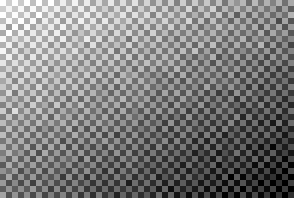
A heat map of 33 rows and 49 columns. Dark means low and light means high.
A checkerboard runs through the table. The ninth with the lowest average is the bottom right. The ninth with the highest average is the top left. The field climbs toward the top left.
